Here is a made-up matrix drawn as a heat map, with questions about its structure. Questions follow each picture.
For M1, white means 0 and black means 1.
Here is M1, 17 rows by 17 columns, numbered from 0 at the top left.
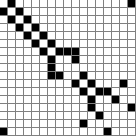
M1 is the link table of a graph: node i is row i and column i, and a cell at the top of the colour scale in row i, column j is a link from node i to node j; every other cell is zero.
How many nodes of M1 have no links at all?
0
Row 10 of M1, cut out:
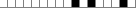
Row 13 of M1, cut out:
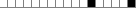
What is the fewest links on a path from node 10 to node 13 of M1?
2
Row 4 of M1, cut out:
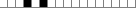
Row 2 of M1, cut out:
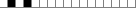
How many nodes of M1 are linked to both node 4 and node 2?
1
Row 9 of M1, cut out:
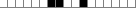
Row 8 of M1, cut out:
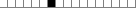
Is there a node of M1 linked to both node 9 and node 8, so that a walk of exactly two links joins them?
yes
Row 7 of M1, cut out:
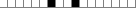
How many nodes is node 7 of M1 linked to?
2
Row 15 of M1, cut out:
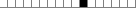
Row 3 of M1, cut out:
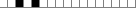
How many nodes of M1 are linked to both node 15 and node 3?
0
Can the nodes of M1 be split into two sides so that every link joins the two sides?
no
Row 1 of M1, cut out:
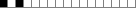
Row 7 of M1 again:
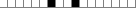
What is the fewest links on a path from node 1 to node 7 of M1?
6
